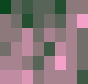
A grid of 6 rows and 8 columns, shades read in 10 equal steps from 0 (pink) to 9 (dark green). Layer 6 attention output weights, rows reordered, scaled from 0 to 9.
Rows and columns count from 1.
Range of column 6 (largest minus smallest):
8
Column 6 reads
8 6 4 2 0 3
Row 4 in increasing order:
2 2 3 3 4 5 5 7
